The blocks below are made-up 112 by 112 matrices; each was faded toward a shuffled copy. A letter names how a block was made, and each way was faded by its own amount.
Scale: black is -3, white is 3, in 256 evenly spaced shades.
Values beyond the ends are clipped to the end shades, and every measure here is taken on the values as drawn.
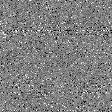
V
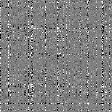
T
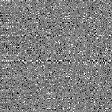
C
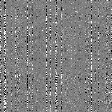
T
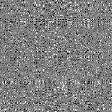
C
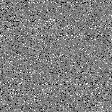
V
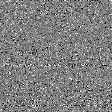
V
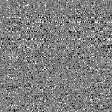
C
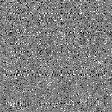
C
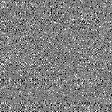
C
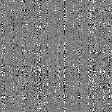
T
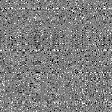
C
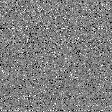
V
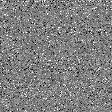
V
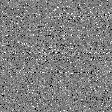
V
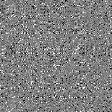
C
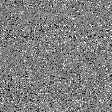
V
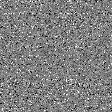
V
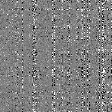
T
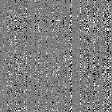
T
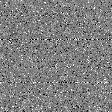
V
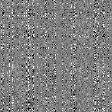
T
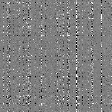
T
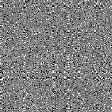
C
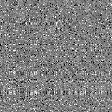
C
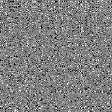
C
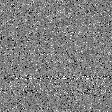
V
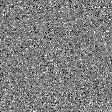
V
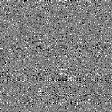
C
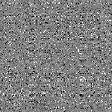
C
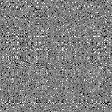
C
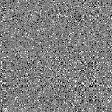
C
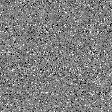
V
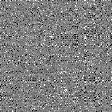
C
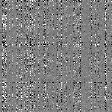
T
